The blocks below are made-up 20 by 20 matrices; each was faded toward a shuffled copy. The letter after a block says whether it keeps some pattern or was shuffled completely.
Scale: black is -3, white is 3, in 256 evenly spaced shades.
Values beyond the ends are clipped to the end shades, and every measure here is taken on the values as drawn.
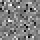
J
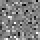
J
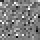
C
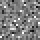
J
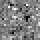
C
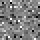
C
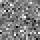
J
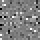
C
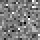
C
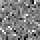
J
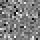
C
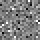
J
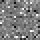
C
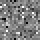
J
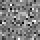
C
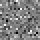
C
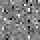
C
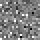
J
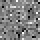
J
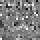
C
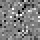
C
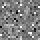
J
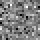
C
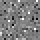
J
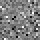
J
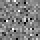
C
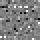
C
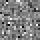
J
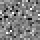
J
